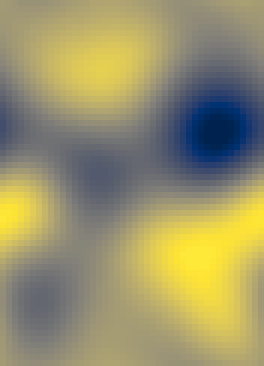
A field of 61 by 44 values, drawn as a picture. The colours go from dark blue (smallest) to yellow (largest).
The bottom right is the ninth with the highest average. No lone cell stands out from its neighbours. Overall the values sit about 60% of the way up the scale. The halves do not mirror each other. The bottom middle is the calmest part. No single row or column stands out from its neighbours.
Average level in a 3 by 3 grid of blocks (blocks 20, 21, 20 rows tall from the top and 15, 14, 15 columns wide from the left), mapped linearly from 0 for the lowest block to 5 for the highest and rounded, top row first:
3 4 0
2 1 1
1 3 5
